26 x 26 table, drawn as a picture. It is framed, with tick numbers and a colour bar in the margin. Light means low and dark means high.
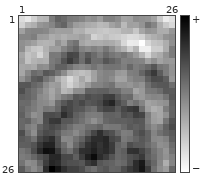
Rings: centred on the bottom middle. Slope: up to the bottom. Histogram: bell-shaped. Lone odd cells: none. Ninth with the lowest average: top right.
